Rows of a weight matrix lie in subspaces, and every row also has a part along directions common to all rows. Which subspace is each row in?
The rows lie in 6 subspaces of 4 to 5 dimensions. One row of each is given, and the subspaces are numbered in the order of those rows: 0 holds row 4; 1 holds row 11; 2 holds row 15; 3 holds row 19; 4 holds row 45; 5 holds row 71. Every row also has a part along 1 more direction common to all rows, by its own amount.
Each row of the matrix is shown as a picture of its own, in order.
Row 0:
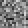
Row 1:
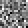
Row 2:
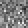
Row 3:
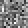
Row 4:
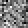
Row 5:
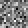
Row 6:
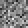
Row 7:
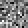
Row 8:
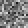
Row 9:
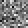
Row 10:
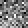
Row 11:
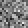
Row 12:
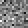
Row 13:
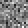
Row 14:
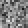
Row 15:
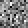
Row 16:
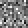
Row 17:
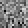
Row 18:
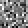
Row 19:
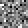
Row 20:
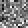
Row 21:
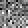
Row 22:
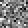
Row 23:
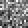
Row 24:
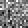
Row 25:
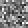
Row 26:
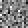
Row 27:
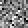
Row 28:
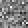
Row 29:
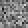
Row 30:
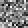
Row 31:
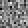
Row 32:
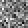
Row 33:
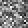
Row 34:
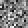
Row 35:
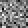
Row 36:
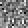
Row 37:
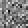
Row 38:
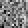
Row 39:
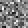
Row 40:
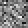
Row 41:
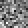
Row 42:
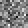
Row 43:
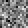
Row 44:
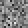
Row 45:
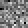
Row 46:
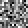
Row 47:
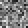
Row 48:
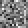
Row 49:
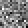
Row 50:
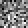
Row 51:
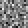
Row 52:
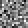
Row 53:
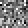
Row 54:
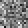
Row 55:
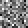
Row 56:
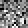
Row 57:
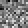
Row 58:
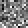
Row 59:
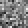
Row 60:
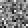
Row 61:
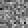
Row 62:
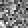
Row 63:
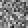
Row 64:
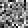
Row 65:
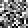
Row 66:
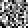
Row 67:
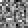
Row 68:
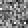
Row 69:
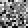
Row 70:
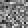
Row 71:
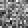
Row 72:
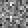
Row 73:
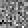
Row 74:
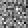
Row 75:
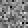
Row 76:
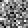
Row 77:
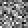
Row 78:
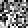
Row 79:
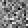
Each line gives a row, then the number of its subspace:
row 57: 4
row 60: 5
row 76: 3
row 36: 3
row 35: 2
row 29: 0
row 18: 1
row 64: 3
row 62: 5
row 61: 4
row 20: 1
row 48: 1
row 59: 5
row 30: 3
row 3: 2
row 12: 1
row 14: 2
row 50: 3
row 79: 1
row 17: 3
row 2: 3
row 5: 3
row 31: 4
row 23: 5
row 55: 2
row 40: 0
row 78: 2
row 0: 1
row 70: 4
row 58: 1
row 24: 5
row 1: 0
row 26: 0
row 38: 3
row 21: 5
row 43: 2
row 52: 0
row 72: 2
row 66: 4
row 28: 0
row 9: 1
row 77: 0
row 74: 3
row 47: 4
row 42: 2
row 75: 0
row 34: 5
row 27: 1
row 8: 2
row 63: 1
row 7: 4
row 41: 5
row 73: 4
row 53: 3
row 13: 4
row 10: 0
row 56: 4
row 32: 1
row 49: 0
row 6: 5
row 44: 2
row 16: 3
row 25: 0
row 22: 3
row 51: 5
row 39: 2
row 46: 2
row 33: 0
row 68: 4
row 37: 5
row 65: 4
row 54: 3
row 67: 1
